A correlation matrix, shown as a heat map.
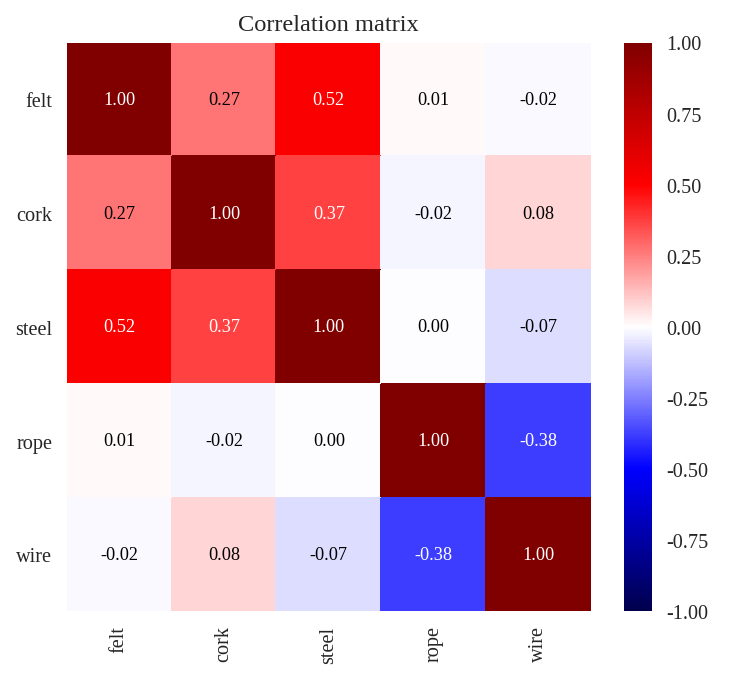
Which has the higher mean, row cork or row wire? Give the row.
cork
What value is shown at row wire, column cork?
0.08
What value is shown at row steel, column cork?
0.37
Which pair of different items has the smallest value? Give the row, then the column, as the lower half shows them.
wire, rope
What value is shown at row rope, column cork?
-0.02
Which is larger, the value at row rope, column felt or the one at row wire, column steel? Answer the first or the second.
the first
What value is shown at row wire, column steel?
-0.07
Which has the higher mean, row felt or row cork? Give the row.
felt
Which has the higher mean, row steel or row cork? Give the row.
steel
